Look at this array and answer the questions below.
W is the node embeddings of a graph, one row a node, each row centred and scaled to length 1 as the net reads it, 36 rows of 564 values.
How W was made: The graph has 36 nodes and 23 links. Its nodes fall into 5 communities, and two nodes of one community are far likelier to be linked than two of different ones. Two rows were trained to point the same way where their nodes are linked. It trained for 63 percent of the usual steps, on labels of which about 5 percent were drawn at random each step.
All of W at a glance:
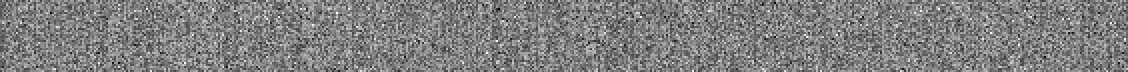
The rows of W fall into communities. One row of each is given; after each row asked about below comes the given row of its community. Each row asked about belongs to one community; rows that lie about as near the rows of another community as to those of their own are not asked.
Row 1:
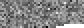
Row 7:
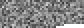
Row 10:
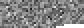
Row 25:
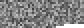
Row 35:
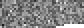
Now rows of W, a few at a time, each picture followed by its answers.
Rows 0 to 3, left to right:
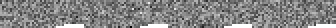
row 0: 10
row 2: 7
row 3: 35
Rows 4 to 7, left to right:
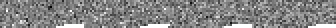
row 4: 35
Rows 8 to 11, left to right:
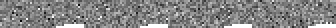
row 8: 35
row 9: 35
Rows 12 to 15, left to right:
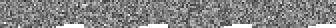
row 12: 25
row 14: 10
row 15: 7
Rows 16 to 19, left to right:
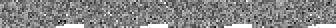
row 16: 1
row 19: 25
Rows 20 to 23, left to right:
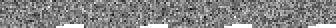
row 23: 25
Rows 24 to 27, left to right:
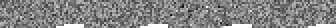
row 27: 10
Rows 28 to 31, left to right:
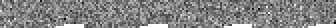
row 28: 10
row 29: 25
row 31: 35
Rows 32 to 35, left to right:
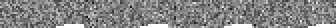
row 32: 25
